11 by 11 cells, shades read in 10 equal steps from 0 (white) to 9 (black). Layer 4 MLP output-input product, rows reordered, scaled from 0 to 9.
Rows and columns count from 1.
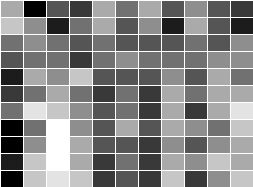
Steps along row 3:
down up up down up same same down up down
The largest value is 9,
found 4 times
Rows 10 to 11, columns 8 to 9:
3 4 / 2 7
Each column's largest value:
9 9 8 7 7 6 7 8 7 6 8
